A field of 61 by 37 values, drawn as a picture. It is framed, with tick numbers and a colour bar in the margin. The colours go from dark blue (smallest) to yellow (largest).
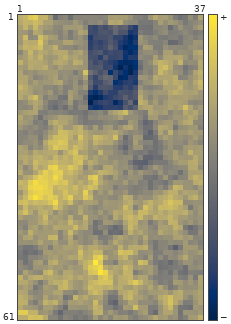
Odd patch: lower, in the top middle. Ninth with the highest average: middle left. Histogram: skewed, a long tail of low values. Stripes: none. Ninth with the lowest average: top middle.
